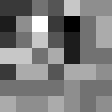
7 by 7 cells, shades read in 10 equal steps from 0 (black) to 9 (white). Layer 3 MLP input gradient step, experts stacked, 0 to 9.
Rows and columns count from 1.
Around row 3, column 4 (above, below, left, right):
2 6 7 1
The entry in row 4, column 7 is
4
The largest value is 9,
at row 2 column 3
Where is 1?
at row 2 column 1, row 3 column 5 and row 4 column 5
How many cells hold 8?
0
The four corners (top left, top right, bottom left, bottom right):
2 5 6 5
